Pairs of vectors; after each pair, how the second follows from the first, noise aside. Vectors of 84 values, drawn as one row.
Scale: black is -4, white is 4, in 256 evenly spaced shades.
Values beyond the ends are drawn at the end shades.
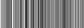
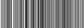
copied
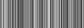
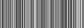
reversed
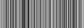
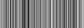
copied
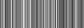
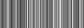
reversed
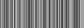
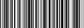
scaled up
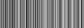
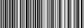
scaled up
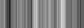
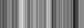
reversed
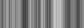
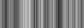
reversed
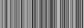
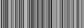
reversed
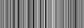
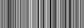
reversed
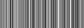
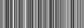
reversed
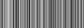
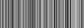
reversed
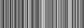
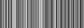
reversed
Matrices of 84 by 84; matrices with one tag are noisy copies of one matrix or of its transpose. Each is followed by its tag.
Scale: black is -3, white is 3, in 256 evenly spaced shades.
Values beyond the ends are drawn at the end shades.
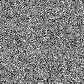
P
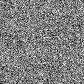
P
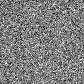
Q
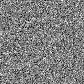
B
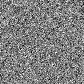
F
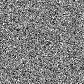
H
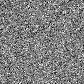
Q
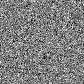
B
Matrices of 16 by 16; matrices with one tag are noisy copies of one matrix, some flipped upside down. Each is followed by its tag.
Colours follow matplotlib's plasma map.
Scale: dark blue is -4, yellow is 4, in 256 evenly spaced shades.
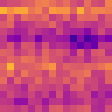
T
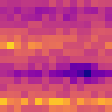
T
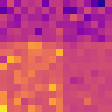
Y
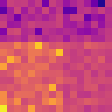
Y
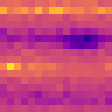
T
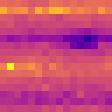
T
